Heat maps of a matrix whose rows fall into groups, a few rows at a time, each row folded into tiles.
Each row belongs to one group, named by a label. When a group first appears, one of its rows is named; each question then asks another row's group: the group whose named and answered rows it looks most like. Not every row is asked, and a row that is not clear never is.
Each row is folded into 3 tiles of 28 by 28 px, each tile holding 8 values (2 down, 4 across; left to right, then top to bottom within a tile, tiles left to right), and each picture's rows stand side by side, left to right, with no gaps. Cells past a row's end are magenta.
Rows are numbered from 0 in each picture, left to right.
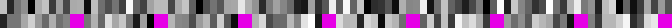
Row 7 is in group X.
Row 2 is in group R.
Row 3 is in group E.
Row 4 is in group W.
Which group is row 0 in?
X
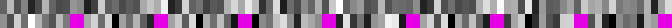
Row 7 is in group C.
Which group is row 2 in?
R
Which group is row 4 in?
E
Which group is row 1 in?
R
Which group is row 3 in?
X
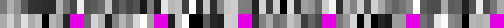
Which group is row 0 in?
R
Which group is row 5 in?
X
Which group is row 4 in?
C
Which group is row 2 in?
C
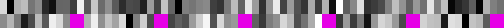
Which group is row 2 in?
X
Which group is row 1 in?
W
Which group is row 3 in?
X
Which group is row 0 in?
E
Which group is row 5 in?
W
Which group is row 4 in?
E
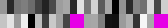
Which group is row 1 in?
C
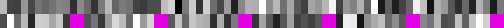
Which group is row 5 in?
E
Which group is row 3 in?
C
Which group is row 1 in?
X
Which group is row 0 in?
E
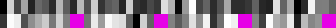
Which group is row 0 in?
C
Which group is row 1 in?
W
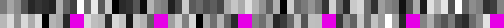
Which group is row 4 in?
E
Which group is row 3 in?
C
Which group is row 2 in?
R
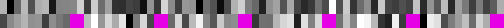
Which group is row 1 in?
W
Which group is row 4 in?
W
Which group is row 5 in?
C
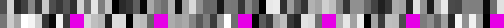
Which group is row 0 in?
W
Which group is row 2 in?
E
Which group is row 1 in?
W
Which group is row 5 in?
E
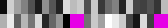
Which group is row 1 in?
W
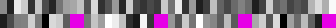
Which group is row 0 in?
X
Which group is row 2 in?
W
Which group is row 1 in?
W
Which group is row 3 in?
R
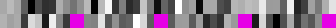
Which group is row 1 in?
E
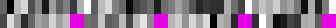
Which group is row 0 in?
E
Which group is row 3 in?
C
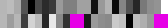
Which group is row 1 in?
X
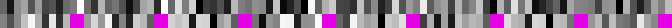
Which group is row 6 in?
W
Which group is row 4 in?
X
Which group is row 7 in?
X
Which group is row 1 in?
R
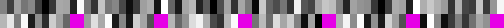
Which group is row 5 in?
C
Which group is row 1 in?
R
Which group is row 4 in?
R
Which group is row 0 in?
R
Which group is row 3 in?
W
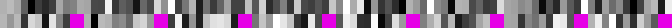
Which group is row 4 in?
C
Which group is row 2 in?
E
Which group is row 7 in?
R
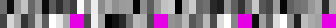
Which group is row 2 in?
E
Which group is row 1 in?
C
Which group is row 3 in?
X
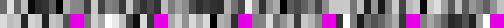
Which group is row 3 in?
X
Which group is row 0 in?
W
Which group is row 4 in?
C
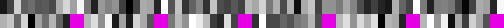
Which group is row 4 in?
R
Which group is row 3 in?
C
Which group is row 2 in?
W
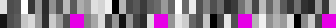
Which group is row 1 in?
C
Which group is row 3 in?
W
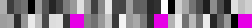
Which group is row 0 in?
X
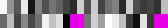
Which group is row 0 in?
E
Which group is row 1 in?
W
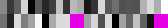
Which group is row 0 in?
X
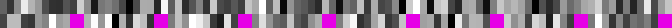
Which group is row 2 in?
W
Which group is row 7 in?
C
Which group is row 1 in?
R
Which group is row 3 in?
C
